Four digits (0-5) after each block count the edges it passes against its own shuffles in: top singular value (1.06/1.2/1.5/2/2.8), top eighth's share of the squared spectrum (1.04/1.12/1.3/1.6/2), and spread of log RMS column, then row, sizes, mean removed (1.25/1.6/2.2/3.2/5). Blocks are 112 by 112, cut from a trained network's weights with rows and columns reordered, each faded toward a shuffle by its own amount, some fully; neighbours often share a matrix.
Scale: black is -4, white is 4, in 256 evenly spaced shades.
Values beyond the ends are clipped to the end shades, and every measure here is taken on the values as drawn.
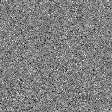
2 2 1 1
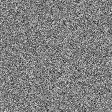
0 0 0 0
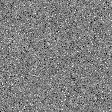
0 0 0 0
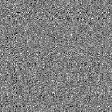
4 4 3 3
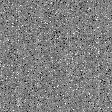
2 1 0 0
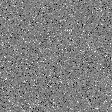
0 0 0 0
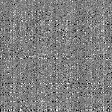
4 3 1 3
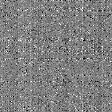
3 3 0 3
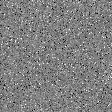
0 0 0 0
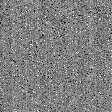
2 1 0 1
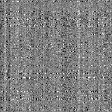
4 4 1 4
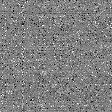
3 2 2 0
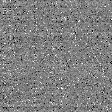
2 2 2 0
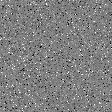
0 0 0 0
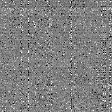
3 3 3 1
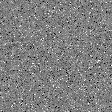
1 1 1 0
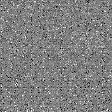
2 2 2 0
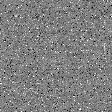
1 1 0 0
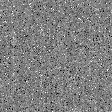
1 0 0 0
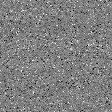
1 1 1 0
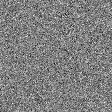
1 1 0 0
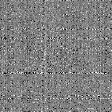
3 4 1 3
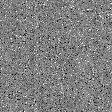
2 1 0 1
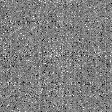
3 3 0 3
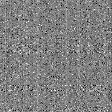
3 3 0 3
